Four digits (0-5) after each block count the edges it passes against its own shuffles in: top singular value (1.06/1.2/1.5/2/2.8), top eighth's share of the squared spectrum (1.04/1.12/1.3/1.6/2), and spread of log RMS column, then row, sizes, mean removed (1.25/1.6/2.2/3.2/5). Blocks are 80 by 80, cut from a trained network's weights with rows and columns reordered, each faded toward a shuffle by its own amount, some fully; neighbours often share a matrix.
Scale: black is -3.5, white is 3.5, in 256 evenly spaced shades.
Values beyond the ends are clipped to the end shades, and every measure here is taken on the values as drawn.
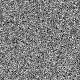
0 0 0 0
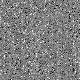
1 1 0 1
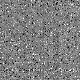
2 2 0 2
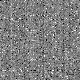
2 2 0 2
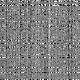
3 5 1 4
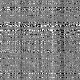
4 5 1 4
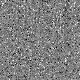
0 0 0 0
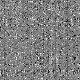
3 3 0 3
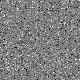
0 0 0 0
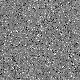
0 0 0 0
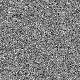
0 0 0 0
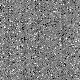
2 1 0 0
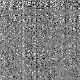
3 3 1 3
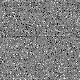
1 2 1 0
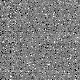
2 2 2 0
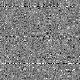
3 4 1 2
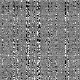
3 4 4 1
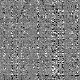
3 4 4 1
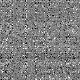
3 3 3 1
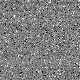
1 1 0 0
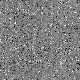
1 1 0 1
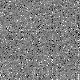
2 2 1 0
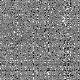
3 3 3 0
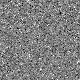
1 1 0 0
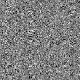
3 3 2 2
